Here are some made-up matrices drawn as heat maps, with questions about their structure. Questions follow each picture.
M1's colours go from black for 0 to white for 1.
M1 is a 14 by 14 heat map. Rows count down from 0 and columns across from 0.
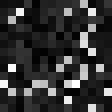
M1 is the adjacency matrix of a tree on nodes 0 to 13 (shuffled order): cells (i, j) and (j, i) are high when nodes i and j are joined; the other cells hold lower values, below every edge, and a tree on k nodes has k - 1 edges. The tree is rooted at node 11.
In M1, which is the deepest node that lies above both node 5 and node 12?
8
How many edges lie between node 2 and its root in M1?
2
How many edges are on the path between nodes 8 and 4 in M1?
2
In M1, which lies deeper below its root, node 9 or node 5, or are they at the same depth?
the same depth
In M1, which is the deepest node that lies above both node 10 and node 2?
1
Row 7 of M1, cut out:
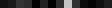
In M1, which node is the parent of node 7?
8
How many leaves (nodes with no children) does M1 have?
10
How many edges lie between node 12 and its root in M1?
3
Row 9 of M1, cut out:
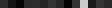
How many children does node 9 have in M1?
0
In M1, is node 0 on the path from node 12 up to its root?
no
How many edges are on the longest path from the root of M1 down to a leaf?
4
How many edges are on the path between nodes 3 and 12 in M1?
4
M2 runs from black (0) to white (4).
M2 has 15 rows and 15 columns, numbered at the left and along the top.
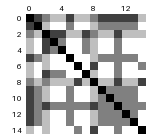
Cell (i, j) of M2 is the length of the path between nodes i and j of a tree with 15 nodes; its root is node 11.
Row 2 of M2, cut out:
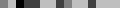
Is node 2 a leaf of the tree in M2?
no
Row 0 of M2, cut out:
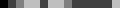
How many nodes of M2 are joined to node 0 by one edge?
7
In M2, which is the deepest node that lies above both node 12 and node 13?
0
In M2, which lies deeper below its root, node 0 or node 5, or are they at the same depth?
node 5
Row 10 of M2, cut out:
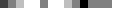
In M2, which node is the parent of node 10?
0
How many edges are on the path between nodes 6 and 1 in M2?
4
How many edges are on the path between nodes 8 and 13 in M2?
3
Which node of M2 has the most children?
0
